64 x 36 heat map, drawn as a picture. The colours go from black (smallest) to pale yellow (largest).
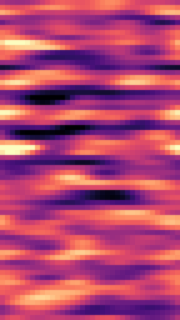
Streaks run across, left to right. There is no overall slope. Overall the values sit about 50% of the way up the scale. The histogram is bell-shaped. Horizontal stripes repeat 9 times down the table.
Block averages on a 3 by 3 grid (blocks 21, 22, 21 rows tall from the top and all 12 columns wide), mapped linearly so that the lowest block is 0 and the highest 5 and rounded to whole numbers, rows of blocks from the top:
3 0 2
1 0 3
5 4 2
